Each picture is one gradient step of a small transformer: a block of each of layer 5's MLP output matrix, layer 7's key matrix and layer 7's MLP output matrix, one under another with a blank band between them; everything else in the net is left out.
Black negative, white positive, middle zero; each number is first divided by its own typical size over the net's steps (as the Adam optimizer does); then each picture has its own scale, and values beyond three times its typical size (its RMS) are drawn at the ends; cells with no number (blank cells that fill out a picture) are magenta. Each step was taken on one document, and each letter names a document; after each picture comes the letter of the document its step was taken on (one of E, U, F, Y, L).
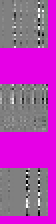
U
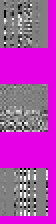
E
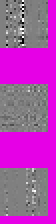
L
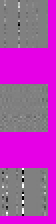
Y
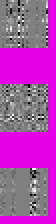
L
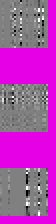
U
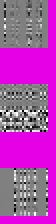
E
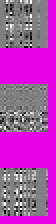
E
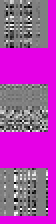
E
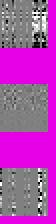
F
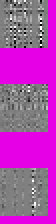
L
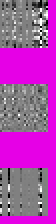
F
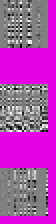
E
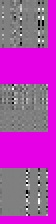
U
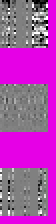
F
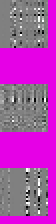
U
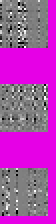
L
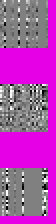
Y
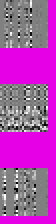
E
